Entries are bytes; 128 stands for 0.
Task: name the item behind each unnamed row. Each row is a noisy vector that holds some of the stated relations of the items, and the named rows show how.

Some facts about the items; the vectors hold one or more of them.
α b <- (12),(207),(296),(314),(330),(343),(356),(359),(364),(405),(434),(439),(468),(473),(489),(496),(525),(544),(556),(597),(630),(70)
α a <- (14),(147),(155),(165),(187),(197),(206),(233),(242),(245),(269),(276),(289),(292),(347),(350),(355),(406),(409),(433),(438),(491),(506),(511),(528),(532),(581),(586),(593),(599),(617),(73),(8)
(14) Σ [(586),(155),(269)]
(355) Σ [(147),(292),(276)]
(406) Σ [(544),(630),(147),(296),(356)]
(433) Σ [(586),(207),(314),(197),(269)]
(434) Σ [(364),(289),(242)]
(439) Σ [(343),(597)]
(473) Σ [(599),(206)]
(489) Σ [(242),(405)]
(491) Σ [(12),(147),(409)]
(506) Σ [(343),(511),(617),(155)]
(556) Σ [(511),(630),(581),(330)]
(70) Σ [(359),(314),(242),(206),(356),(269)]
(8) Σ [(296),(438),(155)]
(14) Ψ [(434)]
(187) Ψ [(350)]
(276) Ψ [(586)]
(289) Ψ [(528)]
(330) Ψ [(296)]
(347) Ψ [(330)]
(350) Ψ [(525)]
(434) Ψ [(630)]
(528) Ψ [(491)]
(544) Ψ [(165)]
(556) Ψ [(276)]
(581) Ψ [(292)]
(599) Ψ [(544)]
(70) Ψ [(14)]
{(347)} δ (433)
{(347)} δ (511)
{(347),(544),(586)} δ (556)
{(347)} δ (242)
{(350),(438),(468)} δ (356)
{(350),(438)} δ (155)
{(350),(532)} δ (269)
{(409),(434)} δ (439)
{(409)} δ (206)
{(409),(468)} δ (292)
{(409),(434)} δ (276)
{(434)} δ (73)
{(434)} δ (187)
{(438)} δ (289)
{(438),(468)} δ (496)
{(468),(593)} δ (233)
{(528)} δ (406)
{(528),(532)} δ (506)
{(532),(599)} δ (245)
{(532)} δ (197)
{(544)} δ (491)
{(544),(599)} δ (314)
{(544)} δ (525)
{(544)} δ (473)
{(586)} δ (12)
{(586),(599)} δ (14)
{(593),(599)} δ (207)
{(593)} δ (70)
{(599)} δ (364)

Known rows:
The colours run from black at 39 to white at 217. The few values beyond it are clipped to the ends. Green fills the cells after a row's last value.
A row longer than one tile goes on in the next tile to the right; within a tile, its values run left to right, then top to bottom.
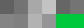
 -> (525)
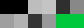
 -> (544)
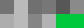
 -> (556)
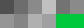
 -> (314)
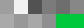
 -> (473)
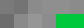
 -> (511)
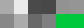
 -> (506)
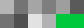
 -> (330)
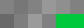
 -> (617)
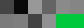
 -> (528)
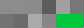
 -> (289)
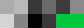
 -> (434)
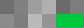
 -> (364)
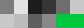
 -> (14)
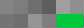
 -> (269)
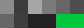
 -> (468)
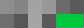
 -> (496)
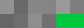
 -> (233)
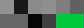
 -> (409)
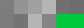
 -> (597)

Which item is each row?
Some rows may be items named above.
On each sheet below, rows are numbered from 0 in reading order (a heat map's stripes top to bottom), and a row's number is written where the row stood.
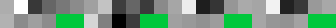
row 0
(489)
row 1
(434)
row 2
(433)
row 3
(433)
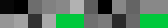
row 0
(586)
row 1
(593)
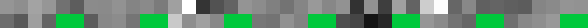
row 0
(496)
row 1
(147)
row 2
(70)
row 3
(206)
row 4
(438)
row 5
(439)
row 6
(245)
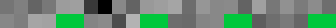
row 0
(242)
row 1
(347)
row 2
(276)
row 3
(292)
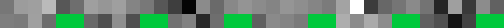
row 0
(630)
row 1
(356)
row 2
(532)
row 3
(147)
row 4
(489)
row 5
(350)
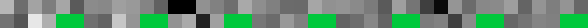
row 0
(330)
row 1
(296)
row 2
(599)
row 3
(269)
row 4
(155)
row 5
(528)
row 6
(276)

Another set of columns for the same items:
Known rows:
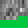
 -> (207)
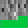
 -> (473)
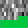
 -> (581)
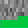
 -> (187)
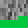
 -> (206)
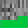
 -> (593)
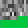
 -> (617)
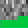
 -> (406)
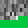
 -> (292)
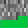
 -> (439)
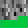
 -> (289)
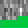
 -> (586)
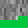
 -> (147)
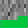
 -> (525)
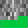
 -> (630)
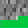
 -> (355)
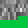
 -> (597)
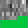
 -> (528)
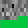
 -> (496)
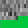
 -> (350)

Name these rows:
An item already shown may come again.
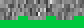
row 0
(206)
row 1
(434)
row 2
(433)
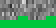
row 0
(528)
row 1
(433)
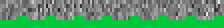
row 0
(433)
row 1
(599)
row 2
(473)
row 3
(489)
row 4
(14)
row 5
(70)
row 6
(356)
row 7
(434)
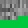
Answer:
(593)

